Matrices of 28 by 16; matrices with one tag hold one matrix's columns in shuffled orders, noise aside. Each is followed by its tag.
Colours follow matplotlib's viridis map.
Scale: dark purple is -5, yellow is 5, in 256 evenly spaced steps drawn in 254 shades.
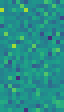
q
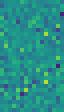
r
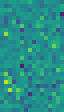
r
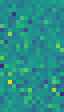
r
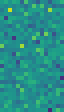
q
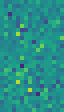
r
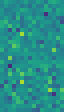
r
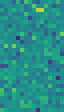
q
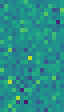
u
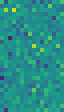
q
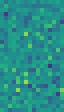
r
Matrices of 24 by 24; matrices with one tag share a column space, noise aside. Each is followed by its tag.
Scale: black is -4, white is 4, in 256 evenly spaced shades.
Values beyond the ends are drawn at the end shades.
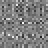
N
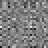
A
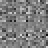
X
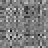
X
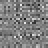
N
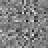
X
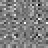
N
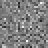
A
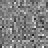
A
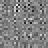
N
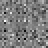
X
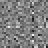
A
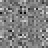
X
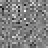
N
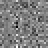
A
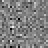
A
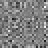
A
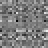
X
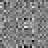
A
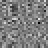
N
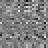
N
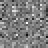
N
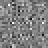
N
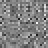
N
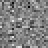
A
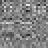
N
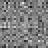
A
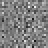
A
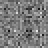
X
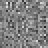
A
